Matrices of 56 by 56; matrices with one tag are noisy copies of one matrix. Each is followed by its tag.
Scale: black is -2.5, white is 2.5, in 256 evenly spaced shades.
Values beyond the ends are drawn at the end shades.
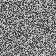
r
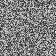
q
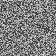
r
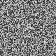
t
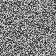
r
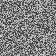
r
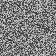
r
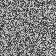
q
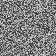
r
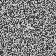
t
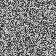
q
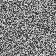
r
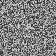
t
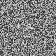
t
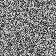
q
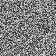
r
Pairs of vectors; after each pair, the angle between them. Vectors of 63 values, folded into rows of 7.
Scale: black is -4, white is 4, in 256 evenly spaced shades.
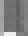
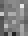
partly opposed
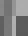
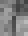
nearly opposite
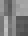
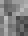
nearly parallel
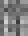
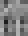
nearly opposite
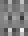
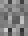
nearly opposite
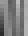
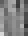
nearly opposite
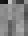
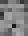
partly aligned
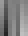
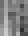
nearly opposite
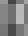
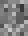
partly opposed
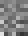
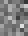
orthogonal
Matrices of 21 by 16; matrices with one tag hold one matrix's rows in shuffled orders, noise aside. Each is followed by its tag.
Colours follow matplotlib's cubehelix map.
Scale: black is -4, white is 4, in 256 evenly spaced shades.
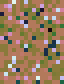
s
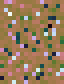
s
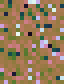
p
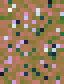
s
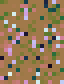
s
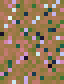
s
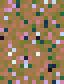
s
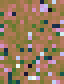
p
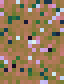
p
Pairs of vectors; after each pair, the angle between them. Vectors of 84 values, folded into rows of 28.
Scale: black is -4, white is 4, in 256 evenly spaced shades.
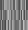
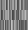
orthogonal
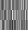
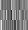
partly aligned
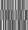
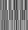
partly opposed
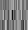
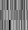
orthogonal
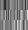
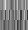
nearly opposite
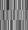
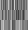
partly opposed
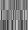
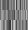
orthogonal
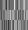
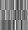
partly aligned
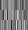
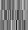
nearly opposite
